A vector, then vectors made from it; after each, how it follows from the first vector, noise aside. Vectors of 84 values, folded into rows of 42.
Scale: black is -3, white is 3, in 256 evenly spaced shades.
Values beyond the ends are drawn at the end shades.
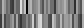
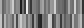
negated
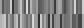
sign-scrambled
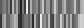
sign-scrambled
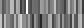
negated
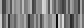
reversed
